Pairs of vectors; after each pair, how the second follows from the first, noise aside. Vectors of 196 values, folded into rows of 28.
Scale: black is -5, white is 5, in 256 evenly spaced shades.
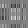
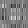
copied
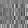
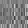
copied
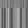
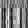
scaled up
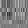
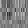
copied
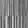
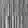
copied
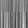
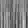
copied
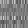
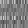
copied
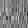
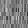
copied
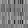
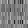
copied
